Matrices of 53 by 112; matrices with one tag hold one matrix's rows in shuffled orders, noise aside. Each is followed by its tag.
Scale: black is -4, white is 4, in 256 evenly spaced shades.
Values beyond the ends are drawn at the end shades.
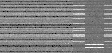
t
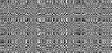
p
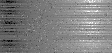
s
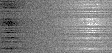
s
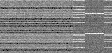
t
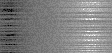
s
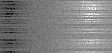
s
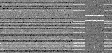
t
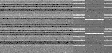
t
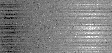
s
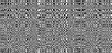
p
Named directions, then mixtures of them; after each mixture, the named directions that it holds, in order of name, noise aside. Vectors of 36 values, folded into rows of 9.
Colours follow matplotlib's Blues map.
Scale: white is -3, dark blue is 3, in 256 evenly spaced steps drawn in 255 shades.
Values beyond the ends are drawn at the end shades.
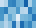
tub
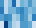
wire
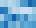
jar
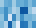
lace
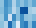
lace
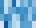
wire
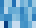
wire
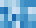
jar, lace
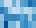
jar, wire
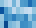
jar, wire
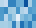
tub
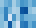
lace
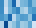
lace, wire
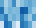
lace, wire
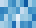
tub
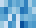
lace, tub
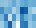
lace, wire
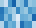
tub, wire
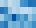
jar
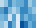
lace, tub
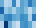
jar, wire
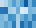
jar, tub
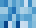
lace, tub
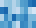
jar, lace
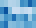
jar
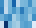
wire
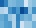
jar, tub
